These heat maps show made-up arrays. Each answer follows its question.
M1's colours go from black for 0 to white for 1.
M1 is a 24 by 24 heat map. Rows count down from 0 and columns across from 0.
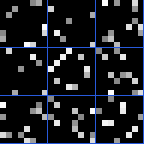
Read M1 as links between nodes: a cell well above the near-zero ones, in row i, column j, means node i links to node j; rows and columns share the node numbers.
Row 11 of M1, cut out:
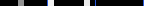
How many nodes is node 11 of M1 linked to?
3
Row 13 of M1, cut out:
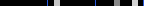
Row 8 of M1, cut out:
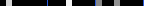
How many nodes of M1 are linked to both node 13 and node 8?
1
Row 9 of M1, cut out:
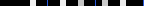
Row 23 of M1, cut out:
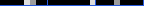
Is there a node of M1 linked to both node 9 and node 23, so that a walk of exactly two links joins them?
yes
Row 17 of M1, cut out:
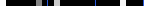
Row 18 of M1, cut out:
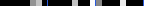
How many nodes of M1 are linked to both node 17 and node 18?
2
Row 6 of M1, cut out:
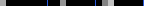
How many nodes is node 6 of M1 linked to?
4
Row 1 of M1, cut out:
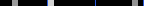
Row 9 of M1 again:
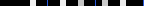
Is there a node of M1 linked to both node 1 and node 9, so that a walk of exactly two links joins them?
no
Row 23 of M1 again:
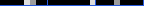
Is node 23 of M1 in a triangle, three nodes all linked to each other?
no
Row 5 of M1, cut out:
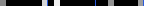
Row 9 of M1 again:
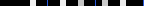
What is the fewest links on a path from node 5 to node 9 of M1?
1
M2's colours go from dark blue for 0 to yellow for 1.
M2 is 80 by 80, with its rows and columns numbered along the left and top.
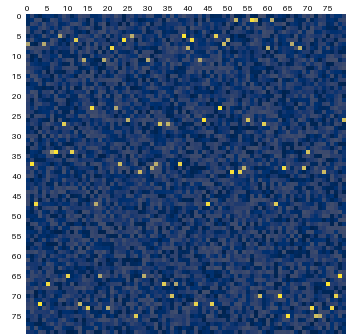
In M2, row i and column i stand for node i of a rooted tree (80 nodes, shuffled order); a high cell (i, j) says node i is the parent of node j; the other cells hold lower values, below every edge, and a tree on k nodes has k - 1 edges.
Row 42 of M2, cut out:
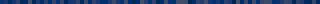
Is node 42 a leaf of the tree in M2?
yes
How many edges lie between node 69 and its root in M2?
3
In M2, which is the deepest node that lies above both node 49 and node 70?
34
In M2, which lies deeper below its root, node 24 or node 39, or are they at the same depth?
node 24
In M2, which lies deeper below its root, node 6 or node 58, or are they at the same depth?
node 58
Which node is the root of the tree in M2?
67
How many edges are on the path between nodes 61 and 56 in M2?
2
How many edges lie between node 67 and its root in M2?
0
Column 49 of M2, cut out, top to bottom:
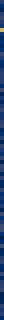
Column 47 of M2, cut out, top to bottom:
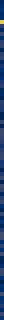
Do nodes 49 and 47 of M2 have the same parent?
no
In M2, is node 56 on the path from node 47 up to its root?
no
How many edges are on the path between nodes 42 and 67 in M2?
3
